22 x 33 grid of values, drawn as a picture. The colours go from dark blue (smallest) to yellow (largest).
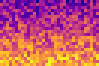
No row or column stands out. The field climbs toward the bottom. Fine speckle covers the field.
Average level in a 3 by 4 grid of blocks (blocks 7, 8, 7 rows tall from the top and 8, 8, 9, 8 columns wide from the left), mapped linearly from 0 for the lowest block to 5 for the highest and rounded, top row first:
0010 / 3233 / 5555
